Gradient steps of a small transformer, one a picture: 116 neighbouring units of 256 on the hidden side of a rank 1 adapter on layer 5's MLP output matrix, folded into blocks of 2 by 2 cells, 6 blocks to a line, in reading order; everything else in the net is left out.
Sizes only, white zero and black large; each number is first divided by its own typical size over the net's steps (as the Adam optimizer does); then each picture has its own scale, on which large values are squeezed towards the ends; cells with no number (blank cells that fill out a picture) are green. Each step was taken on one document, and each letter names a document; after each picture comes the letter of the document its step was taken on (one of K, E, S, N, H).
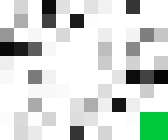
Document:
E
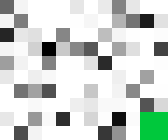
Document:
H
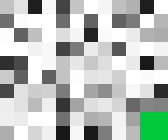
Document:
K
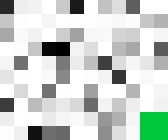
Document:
H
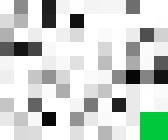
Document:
E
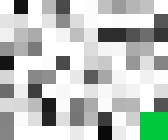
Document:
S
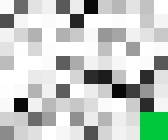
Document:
S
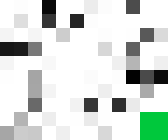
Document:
E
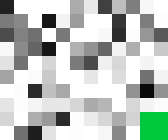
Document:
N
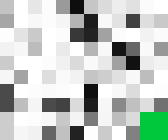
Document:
K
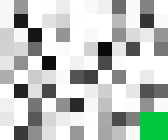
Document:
N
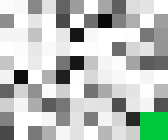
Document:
K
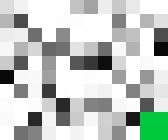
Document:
N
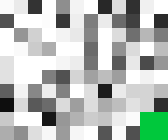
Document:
K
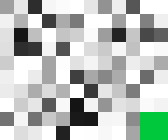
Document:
S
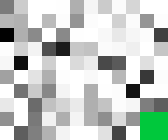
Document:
H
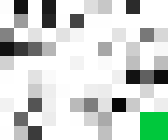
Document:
E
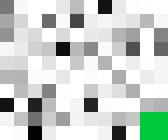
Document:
H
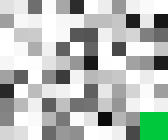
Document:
K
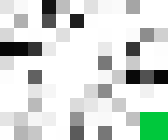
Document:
E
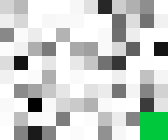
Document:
H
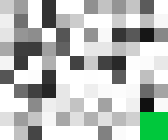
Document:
N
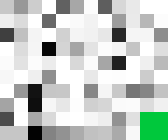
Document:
H
